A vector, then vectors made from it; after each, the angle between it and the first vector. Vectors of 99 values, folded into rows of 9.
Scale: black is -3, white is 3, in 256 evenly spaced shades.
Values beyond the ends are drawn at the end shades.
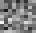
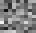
nearly parallel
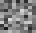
nearly parallel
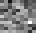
partly aligned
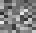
partly aligned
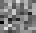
nearly opposite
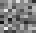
nearly opposite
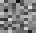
partly aligned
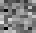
nearly parallel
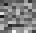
orthogonal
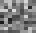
nearly opposite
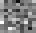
partly aligned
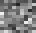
partly aligned
